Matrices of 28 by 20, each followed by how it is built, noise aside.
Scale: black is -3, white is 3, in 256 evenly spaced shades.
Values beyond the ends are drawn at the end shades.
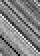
Toeplitz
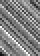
Toeplitz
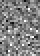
noise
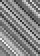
Toeplitz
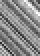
Toeplitz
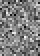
noise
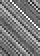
Toeplitz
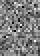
noise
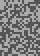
noise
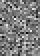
noise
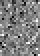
noise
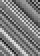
Toeplitz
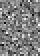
noise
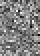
noise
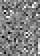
noise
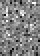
noise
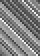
Toeplitz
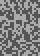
noise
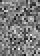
noise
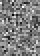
noise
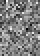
noise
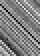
Toeplitz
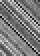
Toeplitz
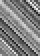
Toeplitz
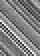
Toeplitz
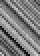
Toeplitz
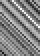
Toeplitz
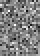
noise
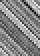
Toeplitz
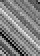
Toeplitz
